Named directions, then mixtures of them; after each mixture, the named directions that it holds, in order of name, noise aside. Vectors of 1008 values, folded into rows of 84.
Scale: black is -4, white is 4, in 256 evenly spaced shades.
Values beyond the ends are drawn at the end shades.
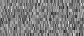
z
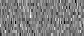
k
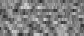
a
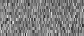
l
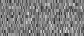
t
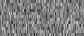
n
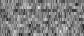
a, t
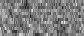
a, k, l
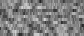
a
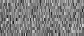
l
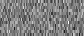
z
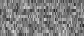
a, l, n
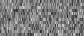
a, z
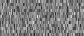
n, z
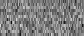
a, k, l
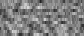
a
